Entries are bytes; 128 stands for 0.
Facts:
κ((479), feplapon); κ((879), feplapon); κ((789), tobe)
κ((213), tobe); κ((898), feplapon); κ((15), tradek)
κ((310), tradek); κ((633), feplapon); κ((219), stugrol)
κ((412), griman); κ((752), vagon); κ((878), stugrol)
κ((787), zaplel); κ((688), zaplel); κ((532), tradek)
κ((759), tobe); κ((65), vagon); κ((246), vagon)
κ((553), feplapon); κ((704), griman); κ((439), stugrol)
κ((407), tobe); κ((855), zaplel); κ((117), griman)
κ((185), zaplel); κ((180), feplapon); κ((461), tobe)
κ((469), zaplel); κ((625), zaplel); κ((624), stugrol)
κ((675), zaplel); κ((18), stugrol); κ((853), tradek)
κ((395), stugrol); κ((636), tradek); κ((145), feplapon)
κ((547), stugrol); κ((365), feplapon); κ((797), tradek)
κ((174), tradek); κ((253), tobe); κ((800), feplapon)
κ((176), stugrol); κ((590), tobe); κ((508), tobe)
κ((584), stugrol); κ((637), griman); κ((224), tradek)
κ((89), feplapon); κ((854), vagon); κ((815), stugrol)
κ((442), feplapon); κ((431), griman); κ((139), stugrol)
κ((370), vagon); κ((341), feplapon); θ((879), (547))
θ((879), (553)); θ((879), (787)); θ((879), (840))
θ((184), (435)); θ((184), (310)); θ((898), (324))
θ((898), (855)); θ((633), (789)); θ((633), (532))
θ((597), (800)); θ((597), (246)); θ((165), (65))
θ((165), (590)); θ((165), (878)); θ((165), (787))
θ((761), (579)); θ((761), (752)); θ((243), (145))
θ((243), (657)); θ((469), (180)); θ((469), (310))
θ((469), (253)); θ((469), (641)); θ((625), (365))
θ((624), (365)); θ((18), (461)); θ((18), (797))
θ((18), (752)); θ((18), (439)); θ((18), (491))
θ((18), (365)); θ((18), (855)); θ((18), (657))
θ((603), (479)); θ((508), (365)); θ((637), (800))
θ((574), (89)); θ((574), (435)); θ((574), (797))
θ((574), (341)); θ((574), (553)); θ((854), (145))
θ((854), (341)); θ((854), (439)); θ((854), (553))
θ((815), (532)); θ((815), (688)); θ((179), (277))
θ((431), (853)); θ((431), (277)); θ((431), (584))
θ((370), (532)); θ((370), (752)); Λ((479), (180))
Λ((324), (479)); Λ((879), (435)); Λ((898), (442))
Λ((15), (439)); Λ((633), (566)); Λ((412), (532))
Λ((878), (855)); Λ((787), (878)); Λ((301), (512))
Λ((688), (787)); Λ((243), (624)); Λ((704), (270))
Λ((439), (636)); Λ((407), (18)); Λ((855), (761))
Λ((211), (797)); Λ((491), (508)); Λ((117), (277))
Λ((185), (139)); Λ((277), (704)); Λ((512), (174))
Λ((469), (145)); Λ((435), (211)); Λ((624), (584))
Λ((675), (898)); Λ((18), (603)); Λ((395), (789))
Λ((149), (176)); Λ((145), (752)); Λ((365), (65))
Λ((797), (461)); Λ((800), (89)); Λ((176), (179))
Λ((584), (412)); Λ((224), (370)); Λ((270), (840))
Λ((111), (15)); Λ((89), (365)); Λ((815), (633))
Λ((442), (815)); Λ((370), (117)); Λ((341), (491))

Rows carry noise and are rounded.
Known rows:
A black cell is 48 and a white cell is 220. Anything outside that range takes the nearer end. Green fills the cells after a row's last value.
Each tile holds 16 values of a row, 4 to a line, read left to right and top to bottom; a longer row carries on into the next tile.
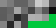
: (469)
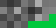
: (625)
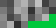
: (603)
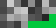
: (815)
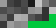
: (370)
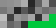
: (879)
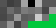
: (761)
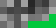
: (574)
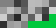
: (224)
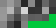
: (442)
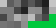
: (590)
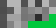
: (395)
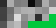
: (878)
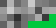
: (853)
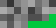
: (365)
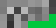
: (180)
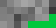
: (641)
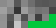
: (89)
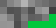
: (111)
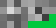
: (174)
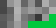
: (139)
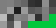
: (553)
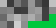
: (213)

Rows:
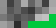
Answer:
(597)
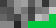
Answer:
(179)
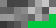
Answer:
(117)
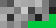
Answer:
(479)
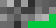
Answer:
(184)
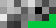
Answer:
(532)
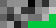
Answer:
(165)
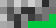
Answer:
(243)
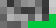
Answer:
(508)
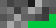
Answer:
(752)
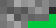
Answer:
(324)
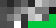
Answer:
(855)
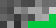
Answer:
(277)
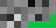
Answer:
(65)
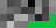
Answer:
(854)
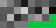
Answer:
(675)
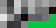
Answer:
(412)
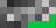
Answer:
(704)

